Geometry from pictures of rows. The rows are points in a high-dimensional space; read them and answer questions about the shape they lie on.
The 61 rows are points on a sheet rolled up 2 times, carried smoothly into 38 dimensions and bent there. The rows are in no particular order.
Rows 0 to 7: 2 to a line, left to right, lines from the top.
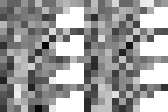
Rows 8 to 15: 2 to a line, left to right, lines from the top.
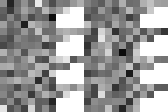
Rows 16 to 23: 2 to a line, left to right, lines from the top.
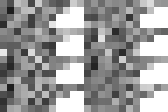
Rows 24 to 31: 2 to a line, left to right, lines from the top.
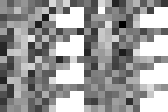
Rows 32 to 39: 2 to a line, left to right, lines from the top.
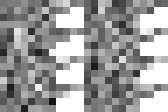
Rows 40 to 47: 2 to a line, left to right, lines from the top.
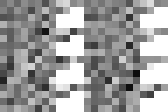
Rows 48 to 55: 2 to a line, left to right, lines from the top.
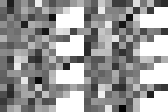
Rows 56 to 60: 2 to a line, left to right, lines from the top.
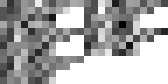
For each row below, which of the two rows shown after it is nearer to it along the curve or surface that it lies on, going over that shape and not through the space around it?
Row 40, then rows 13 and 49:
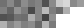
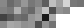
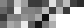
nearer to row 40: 13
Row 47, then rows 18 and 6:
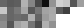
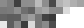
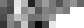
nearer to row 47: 18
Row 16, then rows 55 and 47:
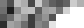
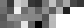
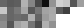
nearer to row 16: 55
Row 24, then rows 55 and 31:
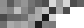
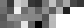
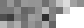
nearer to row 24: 31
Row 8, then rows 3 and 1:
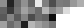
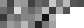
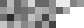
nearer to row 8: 1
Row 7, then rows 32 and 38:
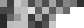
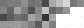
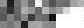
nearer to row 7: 38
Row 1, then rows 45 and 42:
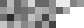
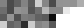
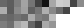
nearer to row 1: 42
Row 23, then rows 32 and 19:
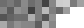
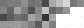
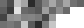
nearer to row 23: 32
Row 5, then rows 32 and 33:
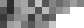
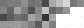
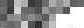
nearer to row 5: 33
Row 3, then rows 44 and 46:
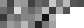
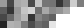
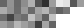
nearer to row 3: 46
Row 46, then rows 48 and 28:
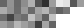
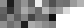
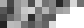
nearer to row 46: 48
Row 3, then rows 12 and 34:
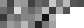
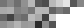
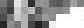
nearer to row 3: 12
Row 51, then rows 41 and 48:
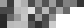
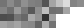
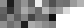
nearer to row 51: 48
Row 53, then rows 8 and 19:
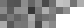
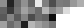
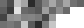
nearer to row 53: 19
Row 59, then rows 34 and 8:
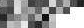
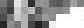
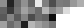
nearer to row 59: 34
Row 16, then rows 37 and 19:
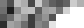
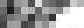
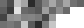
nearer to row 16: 37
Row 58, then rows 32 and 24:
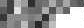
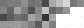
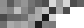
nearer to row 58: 24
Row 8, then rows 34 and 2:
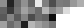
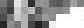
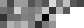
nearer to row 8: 34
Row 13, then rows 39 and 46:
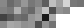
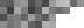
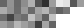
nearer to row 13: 39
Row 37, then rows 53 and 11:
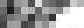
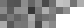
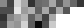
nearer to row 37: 11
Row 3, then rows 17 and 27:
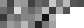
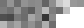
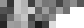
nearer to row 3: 17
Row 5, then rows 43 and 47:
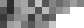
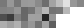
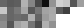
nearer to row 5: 43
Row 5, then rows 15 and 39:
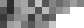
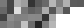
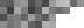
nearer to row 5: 15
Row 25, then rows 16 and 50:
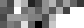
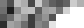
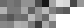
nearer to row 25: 16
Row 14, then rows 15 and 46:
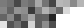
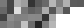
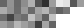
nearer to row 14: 46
